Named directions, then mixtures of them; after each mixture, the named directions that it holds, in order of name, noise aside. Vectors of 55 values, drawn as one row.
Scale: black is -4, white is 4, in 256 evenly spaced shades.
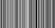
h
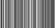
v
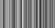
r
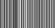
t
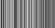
h, r, v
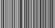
r, t, v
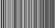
h, r, v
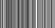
h, r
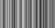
r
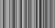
r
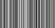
h, t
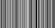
h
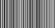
t, v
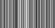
h, t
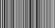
v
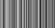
r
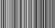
h, r, v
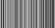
h, r, v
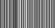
t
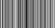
h, t, v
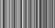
r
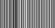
t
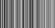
r, v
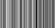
h, r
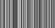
r, t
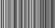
r, v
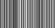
t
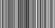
h, t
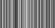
h, t, v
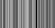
h, r, t
